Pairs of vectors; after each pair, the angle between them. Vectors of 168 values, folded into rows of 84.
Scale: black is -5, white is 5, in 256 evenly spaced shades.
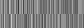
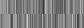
orthogonal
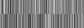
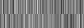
orthogonal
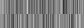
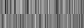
partly opposed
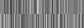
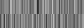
nearly opposite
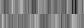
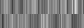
nearly opposite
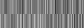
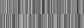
orthogonal
